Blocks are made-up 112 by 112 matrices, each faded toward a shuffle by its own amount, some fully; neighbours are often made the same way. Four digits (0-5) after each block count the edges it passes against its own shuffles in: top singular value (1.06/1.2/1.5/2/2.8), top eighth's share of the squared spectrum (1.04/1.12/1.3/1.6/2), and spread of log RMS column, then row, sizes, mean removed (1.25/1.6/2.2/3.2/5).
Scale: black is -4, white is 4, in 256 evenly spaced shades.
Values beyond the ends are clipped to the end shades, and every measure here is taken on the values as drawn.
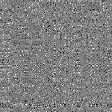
4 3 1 2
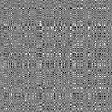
5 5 4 4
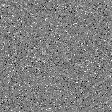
3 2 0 0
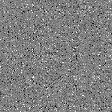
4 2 1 1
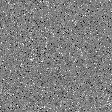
2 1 0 0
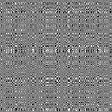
5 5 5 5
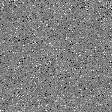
3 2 0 1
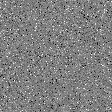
1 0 0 0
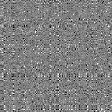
5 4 3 3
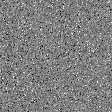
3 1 0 0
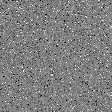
0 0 0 0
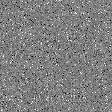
3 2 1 1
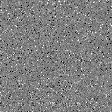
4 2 1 1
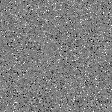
2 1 0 0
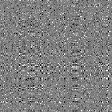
5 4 3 3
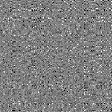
5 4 3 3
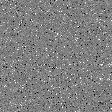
2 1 0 0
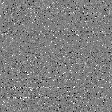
3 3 0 2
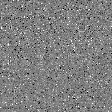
3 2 0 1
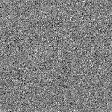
3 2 0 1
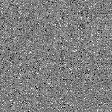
4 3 2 1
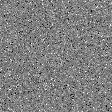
2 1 0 0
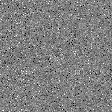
3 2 1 0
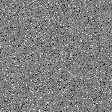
2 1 0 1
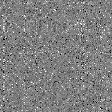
4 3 2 1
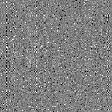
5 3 2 2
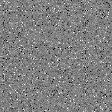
4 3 1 1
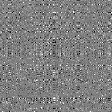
5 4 3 3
